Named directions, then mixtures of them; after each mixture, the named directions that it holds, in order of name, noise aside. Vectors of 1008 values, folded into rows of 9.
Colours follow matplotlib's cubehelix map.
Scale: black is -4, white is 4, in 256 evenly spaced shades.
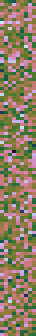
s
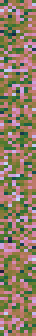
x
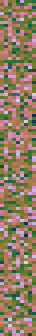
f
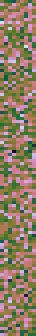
s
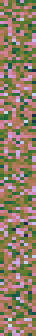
f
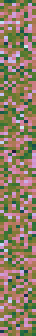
s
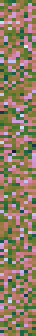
s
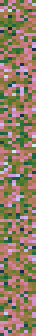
s, x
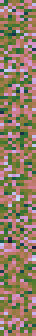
x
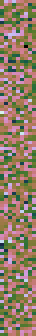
s, x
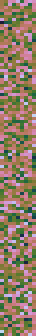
f, s
